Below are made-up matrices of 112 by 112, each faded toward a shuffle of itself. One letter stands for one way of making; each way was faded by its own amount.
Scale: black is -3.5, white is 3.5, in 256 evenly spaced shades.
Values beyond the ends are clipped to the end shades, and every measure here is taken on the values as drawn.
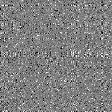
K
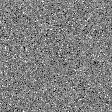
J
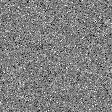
J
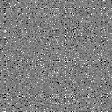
K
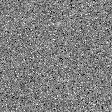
J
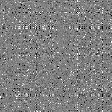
K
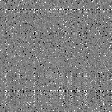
K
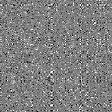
K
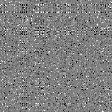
K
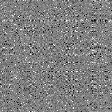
K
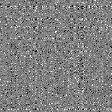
K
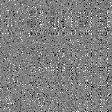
K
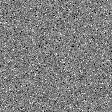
J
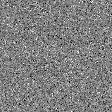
J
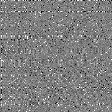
K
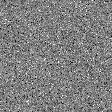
J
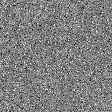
J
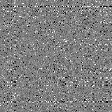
K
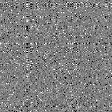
K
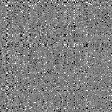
K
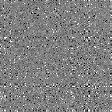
K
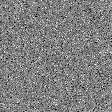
J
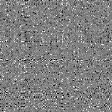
K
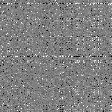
K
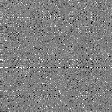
K
